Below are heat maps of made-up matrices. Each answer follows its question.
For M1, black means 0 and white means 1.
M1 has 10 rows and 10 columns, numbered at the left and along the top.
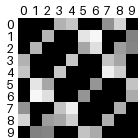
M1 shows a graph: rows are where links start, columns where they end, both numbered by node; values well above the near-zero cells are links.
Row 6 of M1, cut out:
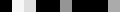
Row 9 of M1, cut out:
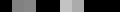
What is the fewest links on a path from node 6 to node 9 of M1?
1
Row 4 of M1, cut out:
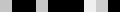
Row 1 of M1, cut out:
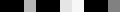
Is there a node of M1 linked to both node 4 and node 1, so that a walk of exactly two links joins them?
no
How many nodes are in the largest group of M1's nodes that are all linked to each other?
5
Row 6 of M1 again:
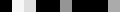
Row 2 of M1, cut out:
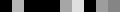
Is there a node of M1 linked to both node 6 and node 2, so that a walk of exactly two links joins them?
yes
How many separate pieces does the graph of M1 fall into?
1
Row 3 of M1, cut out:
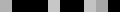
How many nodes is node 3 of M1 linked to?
4
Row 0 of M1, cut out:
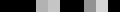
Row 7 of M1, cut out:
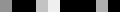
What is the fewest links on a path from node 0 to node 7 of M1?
1
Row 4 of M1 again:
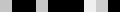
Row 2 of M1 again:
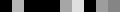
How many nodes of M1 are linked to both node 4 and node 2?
1
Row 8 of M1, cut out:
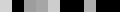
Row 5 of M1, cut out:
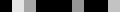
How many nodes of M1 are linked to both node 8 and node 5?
1
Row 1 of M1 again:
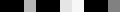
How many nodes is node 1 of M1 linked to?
4
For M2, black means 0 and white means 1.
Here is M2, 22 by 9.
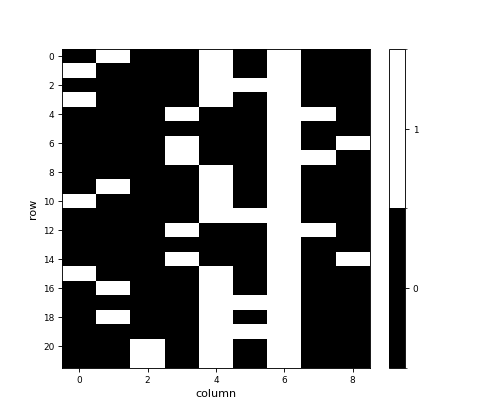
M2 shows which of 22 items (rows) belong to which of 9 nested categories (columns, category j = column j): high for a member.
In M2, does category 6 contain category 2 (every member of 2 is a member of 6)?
yes
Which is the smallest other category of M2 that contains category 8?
3
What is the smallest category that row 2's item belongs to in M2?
5
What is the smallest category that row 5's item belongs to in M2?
6
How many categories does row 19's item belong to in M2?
3
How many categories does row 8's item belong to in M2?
2
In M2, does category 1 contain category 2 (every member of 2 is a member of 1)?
no
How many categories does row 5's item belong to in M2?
1
